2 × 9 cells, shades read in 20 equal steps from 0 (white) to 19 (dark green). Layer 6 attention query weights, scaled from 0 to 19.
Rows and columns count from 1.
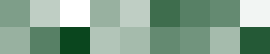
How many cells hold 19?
1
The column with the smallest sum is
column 5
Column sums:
18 18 19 14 12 27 24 19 18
